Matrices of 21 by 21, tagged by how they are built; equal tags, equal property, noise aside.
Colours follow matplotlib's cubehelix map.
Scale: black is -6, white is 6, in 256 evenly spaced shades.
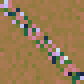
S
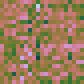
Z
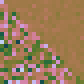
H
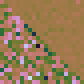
H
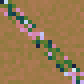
S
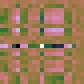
Z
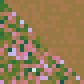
H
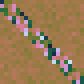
S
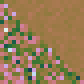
H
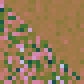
H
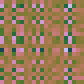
Z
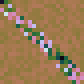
S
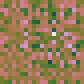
Z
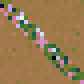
S
